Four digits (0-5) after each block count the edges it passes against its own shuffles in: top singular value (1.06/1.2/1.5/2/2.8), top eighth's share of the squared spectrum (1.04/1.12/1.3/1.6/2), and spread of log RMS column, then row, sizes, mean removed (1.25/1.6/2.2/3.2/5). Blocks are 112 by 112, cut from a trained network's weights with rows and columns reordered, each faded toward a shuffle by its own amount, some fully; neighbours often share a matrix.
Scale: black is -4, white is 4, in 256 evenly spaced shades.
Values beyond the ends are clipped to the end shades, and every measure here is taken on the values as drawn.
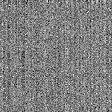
4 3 1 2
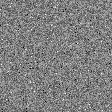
0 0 0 0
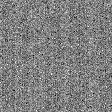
3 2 0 1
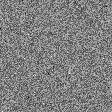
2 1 0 0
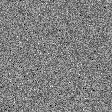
2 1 0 0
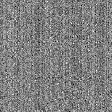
4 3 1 2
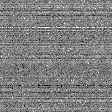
5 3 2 3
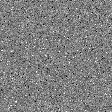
1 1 0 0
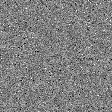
2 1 0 0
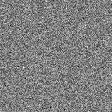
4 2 0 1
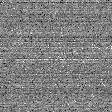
4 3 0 2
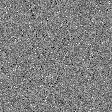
0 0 0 0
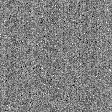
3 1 0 0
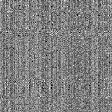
4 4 2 2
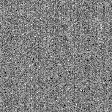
3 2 0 0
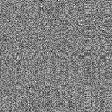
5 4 1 2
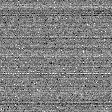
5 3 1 3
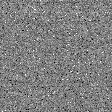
1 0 0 0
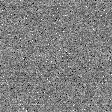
1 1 0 0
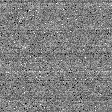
3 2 0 0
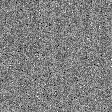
1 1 0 0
